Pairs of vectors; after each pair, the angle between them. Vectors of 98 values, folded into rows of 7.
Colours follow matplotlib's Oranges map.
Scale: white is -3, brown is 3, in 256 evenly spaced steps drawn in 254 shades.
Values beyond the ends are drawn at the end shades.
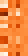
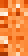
nearly opposite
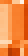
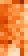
nearly opposite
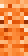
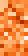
partly aligned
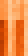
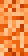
orthogonal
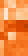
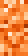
partly aligned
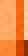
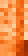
nearly parallel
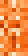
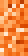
orthogonal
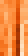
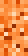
orthogonal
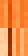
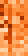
partly aligned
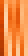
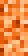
partly aligned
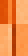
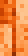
nearly parallel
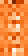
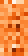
nearly opposite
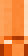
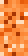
orthogonal
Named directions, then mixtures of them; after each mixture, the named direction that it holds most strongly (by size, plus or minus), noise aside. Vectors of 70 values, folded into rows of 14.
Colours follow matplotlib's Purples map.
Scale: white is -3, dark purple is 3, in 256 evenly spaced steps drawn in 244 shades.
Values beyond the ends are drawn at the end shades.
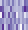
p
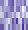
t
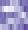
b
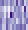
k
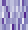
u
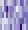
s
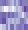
b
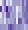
s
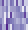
k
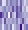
u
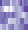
b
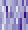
s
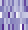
p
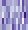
u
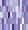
u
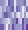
t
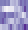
b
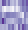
b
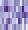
t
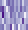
u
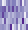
u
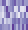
t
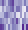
t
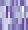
t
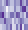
t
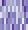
u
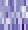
t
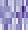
t
